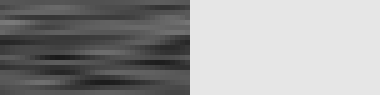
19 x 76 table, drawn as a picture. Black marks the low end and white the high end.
The table splits into one row of 2 panels. Panel 1,1: low, streaked across. Panel 1,2: very high, flat.
